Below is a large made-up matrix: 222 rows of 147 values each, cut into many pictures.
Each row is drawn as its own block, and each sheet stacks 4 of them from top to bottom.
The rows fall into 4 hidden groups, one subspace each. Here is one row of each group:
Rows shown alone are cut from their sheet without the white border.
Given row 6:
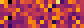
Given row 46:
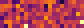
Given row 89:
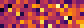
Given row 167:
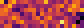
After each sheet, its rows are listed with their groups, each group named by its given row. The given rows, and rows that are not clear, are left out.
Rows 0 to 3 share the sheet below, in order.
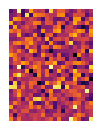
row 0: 46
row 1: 89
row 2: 46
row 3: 46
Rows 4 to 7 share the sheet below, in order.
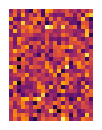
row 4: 46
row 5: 6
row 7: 167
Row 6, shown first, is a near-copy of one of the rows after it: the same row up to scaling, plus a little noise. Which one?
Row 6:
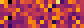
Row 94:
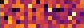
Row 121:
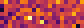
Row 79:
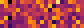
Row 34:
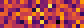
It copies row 79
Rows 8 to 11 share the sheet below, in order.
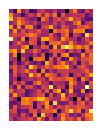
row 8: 6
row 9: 6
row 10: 6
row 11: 167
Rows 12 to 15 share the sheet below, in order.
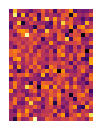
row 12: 167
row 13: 89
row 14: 6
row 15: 46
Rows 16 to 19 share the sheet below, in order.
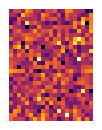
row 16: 89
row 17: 167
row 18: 46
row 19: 6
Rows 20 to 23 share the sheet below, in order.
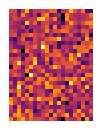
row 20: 89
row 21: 167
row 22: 6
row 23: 6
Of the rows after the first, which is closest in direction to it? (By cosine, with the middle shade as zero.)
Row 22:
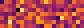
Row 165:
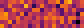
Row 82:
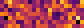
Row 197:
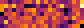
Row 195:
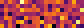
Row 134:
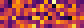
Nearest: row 195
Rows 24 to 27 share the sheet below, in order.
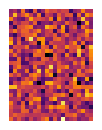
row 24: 46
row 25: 46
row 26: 46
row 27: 89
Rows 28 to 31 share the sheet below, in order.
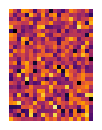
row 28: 46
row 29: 46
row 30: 89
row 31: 89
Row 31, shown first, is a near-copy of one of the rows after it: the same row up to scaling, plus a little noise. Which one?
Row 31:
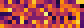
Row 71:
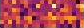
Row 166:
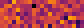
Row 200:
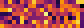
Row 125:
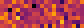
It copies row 200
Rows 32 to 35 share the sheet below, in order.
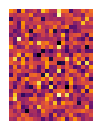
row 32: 6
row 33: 6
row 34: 6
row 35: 167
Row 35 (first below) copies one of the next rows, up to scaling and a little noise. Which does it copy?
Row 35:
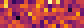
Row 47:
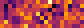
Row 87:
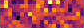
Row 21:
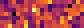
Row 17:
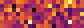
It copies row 87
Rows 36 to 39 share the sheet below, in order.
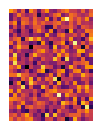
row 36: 6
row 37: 46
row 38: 89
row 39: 167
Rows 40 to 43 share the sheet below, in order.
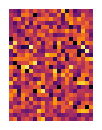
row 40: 89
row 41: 46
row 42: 46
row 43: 46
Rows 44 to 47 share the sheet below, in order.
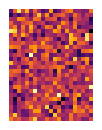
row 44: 46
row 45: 89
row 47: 167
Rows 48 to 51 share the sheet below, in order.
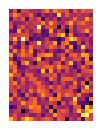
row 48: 6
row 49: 46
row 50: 6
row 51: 167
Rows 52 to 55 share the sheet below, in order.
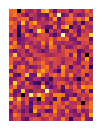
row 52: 6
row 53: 6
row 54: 6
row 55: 46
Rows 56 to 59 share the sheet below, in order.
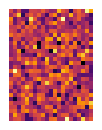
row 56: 89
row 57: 167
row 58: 167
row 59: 167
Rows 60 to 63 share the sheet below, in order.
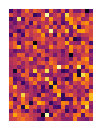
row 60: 89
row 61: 89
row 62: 167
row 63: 167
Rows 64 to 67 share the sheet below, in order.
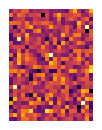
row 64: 6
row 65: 6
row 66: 46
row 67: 46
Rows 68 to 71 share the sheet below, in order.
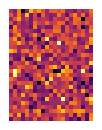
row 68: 46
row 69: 6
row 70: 167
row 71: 89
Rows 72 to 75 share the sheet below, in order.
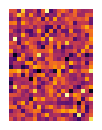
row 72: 6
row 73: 6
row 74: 46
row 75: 89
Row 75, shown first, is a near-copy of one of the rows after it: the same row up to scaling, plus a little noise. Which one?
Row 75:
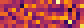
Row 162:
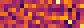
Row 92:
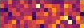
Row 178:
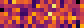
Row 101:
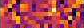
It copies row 162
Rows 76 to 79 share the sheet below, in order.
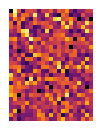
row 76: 167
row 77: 6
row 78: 89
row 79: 6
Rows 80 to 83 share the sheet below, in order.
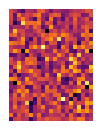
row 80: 167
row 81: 167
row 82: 6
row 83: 89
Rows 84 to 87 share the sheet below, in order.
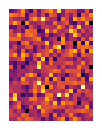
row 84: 167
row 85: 167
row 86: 167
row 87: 167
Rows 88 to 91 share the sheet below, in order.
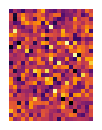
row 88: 167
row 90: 167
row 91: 89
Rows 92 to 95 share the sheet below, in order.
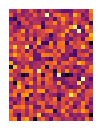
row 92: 89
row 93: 89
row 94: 6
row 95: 46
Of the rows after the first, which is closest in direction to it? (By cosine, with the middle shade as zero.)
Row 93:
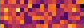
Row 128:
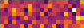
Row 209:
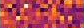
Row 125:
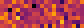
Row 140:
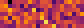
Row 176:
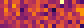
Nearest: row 125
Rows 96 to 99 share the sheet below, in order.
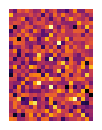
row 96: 6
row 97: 6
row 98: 6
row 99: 167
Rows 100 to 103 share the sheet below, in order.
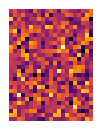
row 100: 46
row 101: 89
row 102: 167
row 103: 46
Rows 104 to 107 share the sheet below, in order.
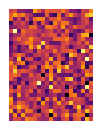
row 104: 46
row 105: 6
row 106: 6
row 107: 6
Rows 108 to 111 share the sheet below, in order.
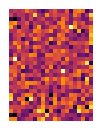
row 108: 89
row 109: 46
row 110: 89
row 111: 46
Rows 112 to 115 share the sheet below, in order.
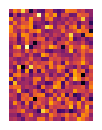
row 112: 46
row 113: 89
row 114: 46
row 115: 89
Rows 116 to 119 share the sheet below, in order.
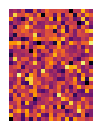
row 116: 46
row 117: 46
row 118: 89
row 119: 89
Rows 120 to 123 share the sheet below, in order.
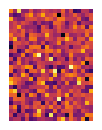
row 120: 6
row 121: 6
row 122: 46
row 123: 6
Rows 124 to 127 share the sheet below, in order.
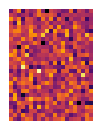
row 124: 6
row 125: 89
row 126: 46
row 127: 167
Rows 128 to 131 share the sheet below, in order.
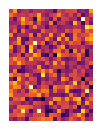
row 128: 167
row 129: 89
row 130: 6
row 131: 167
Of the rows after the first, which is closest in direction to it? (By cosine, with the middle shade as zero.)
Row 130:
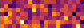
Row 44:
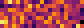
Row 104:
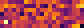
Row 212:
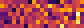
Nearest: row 44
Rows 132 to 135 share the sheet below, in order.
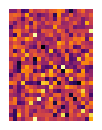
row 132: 46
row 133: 167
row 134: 89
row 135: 46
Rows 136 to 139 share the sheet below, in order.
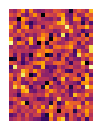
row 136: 89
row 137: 46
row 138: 167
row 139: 6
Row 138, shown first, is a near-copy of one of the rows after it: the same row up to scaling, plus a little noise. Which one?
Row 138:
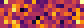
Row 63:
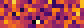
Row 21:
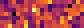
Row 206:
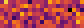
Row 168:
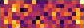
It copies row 168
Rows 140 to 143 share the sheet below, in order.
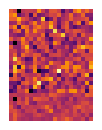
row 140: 6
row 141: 167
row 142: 6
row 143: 167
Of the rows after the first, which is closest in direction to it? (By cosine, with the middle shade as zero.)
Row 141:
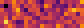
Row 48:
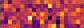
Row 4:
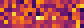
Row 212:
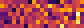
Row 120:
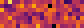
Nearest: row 120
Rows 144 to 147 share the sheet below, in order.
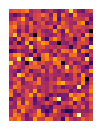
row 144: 46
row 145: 6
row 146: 89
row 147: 167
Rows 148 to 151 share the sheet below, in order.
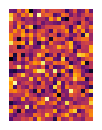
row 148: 6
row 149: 46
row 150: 46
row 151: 89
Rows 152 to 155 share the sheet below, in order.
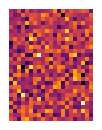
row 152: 89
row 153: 6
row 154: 46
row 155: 46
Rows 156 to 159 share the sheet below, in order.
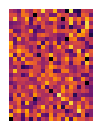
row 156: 89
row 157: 6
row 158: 167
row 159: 89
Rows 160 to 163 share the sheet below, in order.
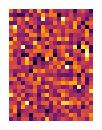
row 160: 6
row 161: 167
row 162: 89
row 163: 6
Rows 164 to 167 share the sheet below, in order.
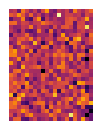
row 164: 6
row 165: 89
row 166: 89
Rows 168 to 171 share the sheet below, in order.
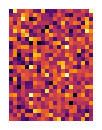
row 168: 167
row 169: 6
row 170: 6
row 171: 6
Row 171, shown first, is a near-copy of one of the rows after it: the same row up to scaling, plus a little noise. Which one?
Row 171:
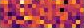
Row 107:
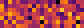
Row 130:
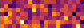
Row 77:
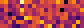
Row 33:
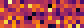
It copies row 77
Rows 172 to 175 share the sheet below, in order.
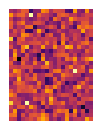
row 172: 6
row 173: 6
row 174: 167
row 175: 6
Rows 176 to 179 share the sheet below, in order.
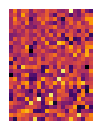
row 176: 89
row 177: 89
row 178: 89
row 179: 46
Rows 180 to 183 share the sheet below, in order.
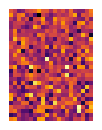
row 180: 46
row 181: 167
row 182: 6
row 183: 46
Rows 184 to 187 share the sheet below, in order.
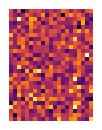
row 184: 89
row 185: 6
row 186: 46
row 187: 46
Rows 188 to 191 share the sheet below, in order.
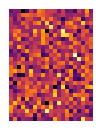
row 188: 167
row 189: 89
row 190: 46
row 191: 167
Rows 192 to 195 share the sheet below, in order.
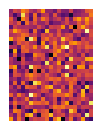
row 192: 167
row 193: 6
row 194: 6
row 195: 6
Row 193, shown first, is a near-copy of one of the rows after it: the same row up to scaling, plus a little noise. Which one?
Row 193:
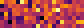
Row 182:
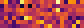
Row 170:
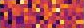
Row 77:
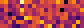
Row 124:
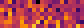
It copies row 170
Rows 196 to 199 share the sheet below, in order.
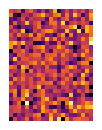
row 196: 89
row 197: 46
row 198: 46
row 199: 89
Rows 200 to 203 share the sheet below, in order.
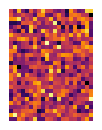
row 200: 89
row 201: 167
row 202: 6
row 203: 46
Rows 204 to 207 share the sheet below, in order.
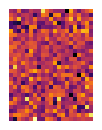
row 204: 89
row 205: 89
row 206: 167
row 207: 46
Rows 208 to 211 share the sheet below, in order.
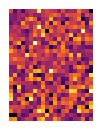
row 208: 167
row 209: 89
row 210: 46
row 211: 46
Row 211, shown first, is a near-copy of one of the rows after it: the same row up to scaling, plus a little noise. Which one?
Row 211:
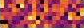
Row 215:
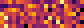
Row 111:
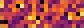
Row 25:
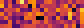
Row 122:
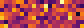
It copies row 111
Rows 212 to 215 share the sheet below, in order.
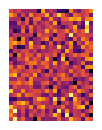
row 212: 89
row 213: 46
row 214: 89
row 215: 46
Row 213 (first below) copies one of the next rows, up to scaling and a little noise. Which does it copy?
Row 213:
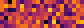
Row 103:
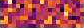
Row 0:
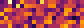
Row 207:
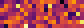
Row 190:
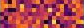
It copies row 190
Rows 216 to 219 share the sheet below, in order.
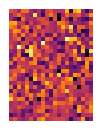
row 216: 89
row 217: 89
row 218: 167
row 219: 46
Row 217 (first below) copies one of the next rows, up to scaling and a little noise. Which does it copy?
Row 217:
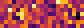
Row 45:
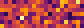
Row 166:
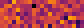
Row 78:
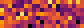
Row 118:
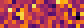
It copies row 118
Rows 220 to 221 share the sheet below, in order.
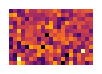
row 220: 6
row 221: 6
